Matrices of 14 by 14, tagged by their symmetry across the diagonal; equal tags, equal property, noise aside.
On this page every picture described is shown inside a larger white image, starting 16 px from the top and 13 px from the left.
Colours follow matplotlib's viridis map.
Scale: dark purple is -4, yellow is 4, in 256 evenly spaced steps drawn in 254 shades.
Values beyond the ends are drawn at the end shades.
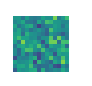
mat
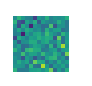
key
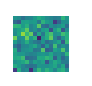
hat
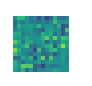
mat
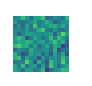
hat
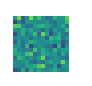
mat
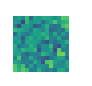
key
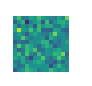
mat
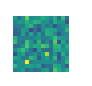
hat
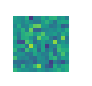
hat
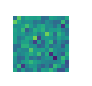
key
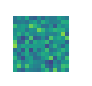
hat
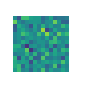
mat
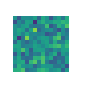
key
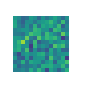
hat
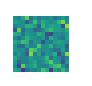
mat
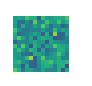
key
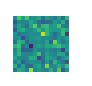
mat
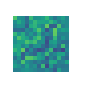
key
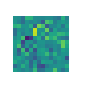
mat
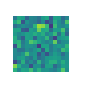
hat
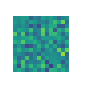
mat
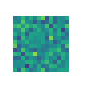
key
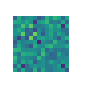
key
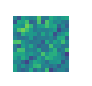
key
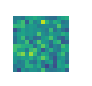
hat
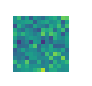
hat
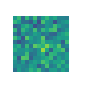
key
